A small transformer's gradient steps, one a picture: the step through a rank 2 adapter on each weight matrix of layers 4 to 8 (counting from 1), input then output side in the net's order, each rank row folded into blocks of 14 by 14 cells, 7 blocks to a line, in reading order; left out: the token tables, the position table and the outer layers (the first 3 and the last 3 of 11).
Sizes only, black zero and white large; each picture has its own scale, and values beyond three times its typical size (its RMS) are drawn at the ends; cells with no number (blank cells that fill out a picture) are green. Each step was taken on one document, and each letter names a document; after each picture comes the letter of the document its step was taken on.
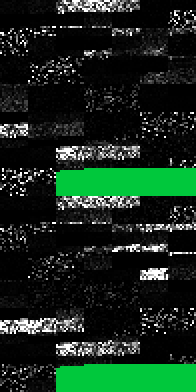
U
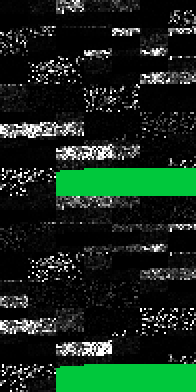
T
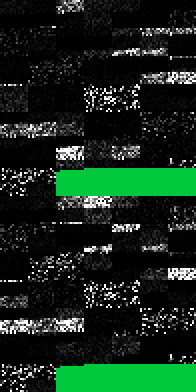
U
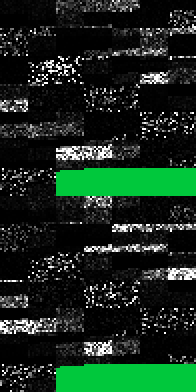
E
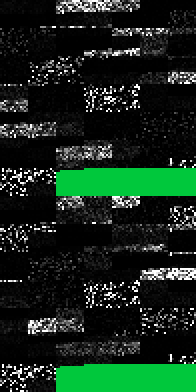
U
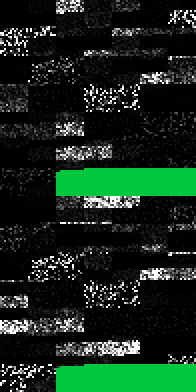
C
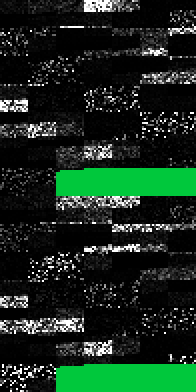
E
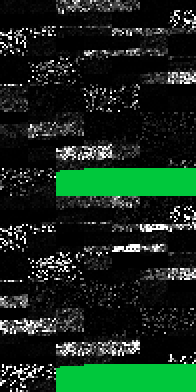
T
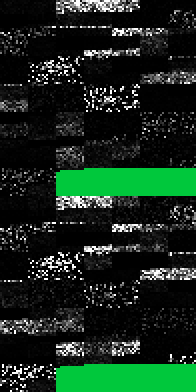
T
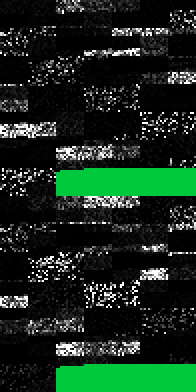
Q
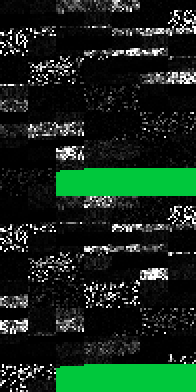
Q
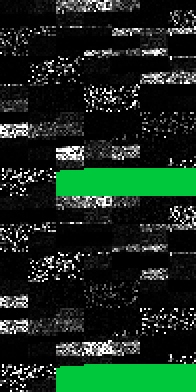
E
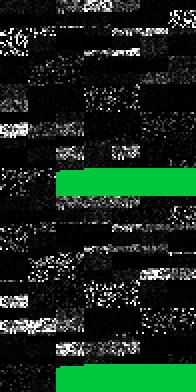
Q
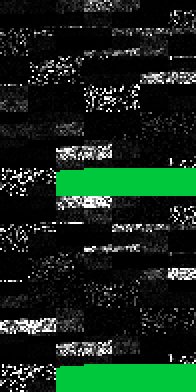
U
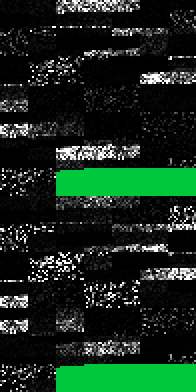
U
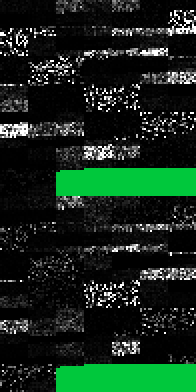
Q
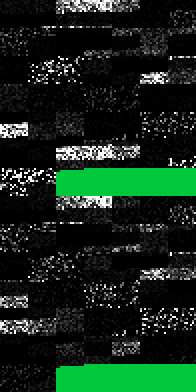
E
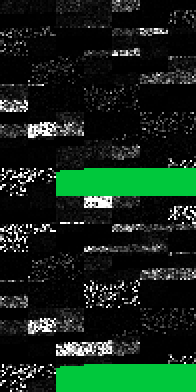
C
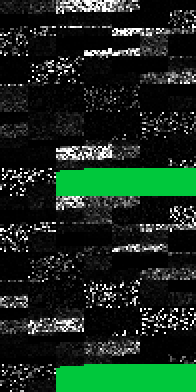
E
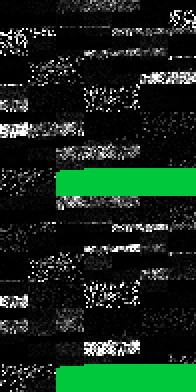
T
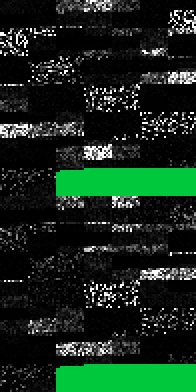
Q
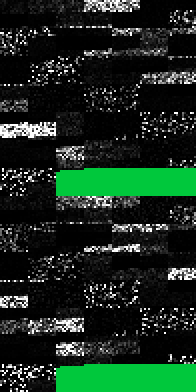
E
